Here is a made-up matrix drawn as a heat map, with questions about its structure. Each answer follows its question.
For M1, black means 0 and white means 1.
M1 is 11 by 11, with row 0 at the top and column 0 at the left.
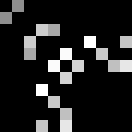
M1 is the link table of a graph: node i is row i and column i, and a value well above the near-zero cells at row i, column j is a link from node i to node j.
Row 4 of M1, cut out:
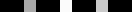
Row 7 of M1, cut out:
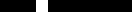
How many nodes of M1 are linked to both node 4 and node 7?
0
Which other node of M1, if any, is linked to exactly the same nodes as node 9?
node 6
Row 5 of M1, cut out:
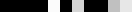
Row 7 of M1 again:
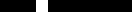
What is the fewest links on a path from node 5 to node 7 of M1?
3
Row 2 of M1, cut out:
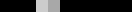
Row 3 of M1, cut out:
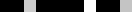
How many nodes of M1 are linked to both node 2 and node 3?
0
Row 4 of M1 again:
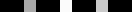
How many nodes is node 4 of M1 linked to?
3
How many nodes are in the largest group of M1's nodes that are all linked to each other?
2
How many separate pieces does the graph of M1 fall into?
2
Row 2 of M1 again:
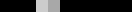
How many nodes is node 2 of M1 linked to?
2
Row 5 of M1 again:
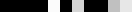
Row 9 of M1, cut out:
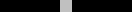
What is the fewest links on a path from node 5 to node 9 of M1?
1
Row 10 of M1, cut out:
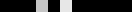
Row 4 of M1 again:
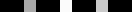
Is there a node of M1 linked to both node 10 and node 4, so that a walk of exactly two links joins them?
yes
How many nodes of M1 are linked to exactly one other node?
6
